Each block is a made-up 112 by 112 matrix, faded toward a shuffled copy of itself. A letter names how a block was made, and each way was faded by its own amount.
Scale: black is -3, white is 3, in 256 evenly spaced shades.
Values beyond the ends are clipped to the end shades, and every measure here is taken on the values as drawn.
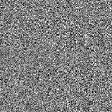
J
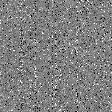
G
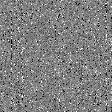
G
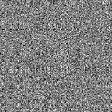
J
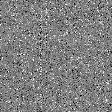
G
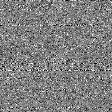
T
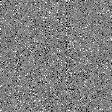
G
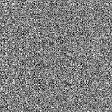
J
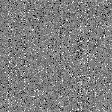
G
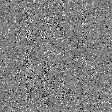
G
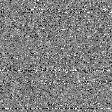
T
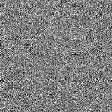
J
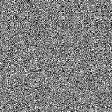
J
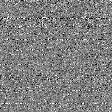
T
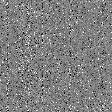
G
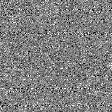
T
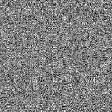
J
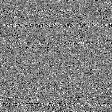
T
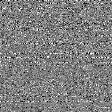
T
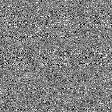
T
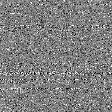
T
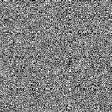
J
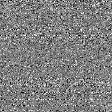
T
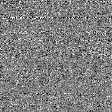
T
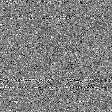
T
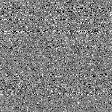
T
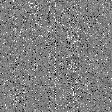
G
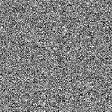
J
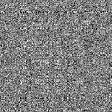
J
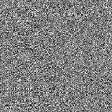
J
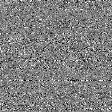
T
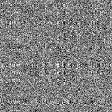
J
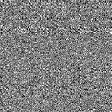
J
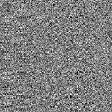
J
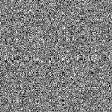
J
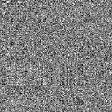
J
